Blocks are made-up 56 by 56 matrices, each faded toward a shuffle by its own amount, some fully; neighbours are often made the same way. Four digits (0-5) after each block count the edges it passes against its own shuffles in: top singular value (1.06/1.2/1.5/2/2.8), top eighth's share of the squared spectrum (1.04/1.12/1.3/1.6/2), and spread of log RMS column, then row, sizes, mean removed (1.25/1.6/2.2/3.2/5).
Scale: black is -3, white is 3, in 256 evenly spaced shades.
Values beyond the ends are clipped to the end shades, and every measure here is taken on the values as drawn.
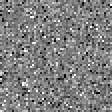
1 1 0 0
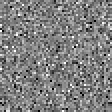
0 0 0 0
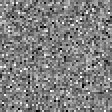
0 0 0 0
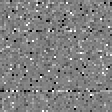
2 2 0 1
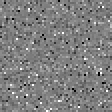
0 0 0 0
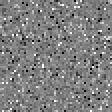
1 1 0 0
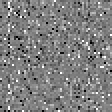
3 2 1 1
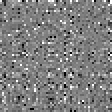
4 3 2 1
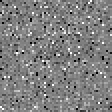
2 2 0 0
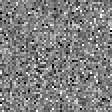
2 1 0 0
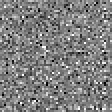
3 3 1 1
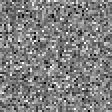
2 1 0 0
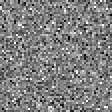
0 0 0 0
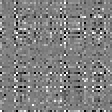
4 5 3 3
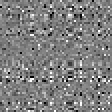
4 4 2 3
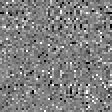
3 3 1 1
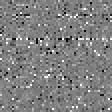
3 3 0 2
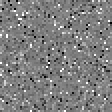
1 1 0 0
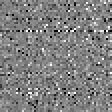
4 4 2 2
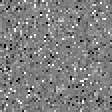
0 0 0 0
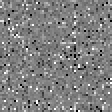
2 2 1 1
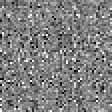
3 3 1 2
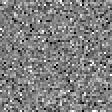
2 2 0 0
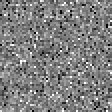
1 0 0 0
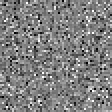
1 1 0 0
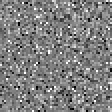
3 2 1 1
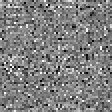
3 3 0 2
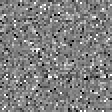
2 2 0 0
